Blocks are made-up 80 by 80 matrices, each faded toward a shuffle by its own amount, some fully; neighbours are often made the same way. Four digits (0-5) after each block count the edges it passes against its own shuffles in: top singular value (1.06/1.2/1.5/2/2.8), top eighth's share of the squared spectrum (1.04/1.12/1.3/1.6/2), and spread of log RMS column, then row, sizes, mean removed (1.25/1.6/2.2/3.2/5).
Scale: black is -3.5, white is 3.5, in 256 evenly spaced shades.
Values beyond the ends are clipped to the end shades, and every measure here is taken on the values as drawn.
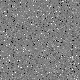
1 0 0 0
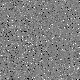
2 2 1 0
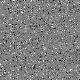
3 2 1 1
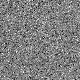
0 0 0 0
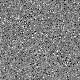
0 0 0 0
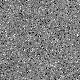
0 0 0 0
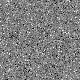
2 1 0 0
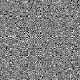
4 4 2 2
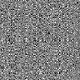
4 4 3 2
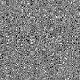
4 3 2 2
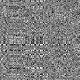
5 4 2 3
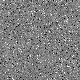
1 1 0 0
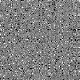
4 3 2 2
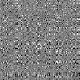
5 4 3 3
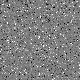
0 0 0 0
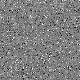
3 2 0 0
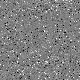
2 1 0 0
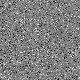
1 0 0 0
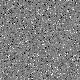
0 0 0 0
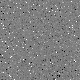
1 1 0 0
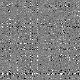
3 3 3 3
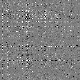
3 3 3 3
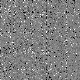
2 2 2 1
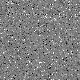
1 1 0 0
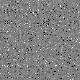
1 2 1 1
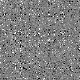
1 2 2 2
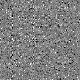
3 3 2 1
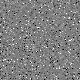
2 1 0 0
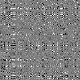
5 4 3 3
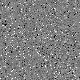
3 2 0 0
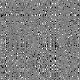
4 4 3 2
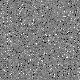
2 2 1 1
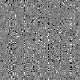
4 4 3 1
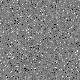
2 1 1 0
